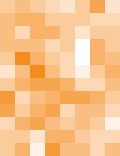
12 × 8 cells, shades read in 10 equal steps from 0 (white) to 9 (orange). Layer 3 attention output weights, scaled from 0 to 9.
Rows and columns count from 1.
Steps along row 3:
down up same down down up same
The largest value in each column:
8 9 9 8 7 7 7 6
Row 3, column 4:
6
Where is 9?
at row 5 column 2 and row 6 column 3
